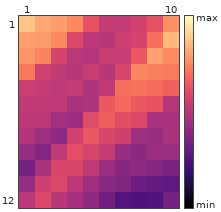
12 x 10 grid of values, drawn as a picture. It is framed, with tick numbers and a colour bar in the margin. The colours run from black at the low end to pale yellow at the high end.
There is an overall slope up to the top. The ninth with the lowest average is the bottom right. The middle left is the smoothest part. Streaks slant up to the right.
